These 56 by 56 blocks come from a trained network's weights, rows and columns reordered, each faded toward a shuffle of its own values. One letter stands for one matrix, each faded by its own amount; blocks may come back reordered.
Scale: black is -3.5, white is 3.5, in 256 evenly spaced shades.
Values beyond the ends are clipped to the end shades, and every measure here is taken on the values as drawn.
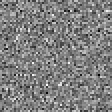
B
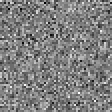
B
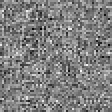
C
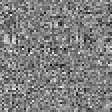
C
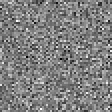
C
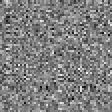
C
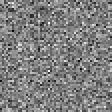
C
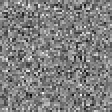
C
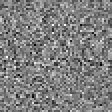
C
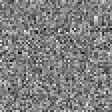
B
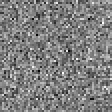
B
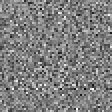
B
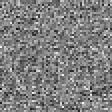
C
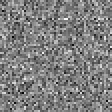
B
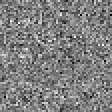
B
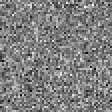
B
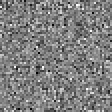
B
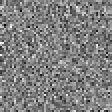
C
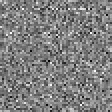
B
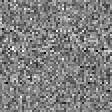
B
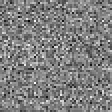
C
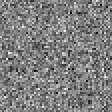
B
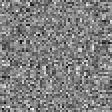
C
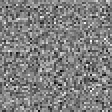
C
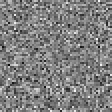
C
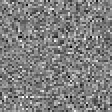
B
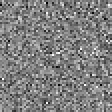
B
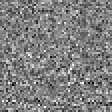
B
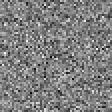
B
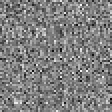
C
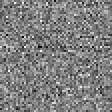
B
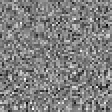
C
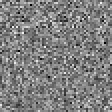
B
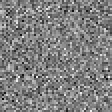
B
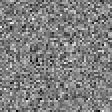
C
